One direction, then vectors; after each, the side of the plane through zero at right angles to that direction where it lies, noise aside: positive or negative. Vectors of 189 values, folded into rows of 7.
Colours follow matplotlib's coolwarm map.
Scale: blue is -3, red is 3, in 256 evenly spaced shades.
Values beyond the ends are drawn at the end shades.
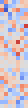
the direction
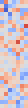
positive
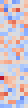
positive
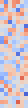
negative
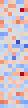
negative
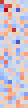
negative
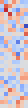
negative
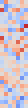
positive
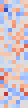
positive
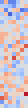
positive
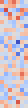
negative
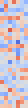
negative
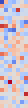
positive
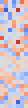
positive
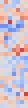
positive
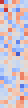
negative
